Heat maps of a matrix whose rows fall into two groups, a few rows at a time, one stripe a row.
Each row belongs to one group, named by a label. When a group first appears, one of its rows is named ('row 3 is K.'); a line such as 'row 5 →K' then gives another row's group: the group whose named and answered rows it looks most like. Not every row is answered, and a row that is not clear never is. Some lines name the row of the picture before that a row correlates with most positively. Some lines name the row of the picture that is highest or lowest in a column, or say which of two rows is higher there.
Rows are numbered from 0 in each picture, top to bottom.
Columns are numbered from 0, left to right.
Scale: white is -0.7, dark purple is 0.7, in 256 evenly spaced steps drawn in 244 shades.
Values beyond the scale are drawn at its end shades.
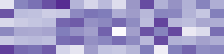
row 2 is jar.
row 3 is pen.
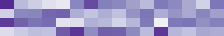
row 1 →pen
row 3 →jar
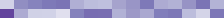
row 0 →pen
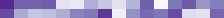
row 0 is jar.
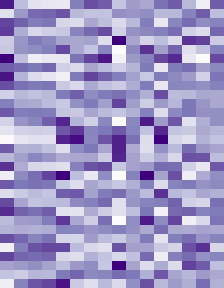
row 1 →pen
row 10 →jar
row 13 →pen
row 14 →jar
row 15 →jar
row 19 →pen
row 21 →jar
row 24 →pen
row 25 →jar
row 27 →pen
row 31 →pen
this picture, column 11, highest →15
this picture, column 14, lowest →6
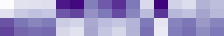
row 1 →jar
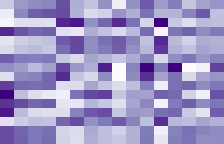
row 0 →pen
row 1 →pen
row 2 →jar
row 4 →jar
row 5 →jar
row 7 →pen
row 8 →pen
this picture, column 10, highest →7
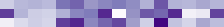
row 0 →jar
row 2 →jar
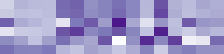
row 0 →jar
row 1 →jar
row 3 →jar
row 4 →pen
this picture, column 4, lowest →2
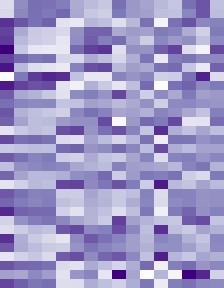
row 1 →pen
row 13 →pen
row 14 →jar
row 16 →jar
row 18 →pen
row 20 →jar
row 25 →jar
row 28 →jar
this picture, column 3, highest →8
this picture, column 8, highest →30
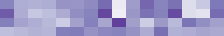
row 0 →pen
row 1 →pen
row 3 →jar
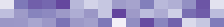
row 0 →pen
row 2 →pen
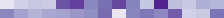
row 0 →jar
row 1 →pen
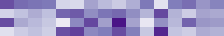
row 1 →jar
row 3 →jar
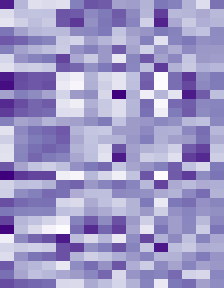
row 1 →jar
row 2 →jar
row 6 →pen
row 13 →pen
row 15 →pen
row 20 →jar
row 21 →pen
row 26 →pen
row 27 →jar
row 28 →pen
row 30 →pen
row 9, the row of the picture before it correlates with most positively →0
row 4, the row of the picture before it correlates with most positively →0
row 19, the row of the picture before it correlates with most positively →0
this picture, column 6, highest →25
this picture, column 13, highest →10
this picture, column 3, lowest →25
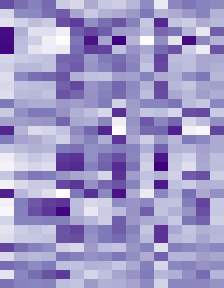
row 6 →jar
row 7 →jar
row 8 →pen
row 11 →pen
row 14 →pen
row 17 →jar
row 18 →jar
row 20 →jar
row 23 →pen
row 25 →jar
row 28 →jar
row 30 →pen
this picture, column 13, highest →4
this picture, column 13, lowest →14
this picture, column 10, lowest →4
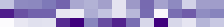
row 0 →pen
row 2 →jar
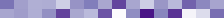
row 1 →pen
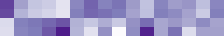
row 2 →pen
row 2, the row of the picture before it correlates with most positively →1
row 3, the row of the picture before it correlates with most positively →1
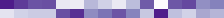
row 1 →jar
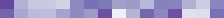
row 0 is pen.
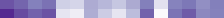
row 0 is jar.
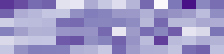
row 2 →jar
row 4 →jar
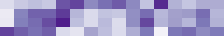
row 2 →pen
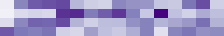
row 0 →pen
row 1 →jar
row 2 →pen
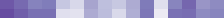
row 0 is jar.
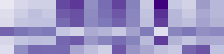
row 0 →jar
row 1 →jar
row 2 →jar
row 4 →jar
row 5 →pen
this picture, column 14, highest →5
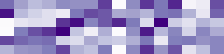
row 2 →jar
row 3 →pen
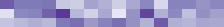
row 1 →pen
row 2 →jar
